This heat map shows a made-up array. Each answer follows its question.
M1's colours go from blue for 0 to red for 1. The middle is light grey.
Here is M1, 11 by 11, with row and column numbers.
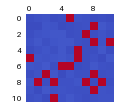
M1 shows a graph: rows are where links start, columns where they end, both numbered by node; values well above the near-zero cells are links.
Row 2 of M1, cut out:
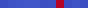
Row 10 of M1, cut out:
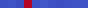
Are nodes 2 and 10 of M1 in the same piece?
yes
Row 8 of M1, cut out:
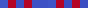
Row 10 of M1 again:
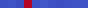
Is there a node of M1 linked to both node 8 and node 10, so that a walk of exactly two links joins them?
yes
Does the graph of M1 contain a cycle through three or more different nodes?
no
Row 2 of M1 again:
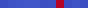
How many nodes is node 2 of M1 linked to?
1
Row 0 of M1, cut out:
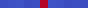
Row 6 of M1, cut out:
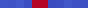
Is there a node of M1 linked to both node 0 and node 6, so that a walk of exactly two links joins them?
yes
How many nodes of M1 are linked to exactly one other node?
6
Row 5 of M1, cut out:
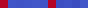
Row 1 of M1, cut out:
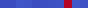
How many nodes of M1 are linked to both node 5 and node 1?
0
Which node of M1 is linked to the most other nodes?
node 8
